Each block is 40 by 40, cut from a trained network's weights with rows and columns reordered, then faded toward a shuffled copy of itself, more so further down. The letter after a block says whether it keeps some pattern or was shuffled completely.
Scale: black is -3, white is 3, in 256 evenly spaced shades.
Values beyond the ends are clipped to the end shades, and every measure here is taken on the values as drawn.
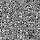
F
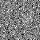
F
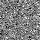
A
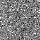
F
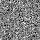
A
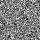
A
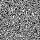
A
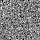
A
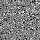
F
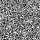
A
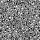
A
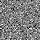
F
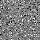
F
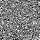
F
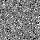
A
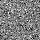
A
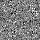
F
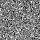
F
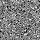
A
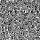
F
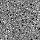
A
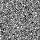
A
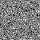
F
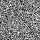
A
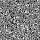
F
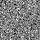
A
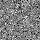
A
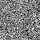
A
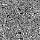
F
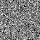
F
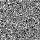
A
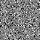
F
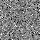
A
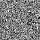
F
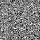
F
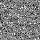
F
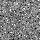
A
